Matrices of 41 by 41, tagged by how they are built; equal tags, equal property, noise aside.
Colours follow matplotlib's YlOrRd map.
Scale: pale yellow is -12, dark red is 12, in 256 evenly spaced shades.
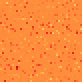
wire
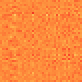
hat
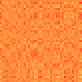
hat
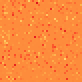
wire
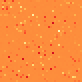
wire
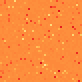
wire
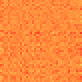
hat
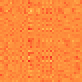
hat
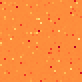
wire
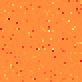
wire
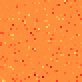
wire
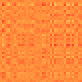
hat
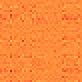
hat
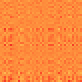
hat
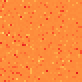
wire
